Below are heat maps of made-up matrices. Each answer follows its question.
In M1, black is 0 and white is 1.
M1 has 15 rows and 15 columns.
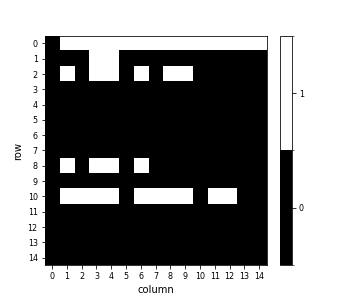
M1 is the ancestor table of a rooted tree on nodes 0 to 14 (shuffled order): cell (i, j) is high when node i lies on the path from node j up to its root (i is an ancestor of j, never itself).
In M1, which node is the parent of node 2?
10
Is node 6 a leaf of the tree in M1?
yes
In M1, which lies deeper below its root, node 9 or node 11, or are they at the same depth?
node 9
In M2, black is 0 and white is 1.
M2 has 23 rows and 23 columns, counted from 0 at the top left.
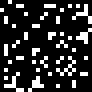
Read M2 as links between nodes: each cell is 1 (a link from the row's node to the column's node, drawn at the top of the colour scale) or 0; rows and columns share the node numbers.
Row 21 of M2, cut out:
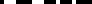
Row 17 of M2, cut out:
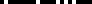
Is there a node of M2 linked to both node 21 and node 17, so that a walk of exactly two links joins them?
yes
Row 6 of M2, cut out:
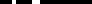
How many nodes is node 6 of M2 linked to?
3
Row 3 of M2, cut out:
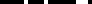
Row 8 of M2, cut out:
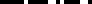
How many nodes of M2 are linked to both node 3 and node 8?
3
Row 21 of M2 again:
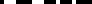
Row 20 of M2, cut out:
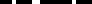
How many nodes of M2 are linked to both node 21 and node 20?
4
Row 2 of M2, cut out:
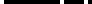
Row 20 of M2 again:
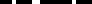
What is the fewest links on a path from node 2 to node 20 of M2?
3
